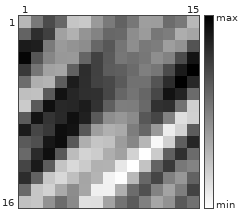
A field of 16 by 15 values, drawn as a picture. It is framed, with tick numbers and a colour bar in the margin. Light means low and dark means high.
Mirror symmetry: none. Grain: diagonal, up to the right. Ninth with the lowest average: bottom middle.
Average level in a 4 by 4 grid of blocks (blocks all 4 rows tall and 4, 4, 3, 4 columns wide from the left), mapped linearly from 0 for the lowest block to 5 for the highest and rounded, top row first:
3222 | 3535 | 5212 | 2013
